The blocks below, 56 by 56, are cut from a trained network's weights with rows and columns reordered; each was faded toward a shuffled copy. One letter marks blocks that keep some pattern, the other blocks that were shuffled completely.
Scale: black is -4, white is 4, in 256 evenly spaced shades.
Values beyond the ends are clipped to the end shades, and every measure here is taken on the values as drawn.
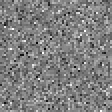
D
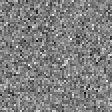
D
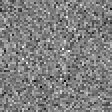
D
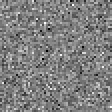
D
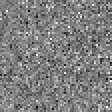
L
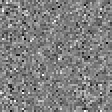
L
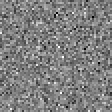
D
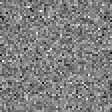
L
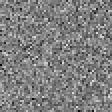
D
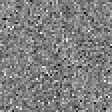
D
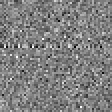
L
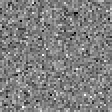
D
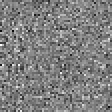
L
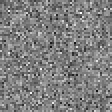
L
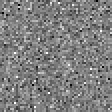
D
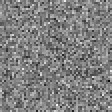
D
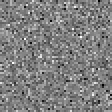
D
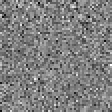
L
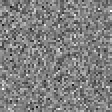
L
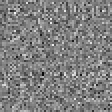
L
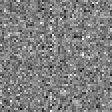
L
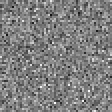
D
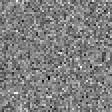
D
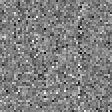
L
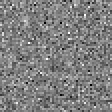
D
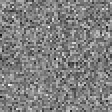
L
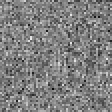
L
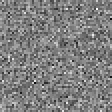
L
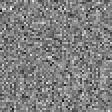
L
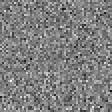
L
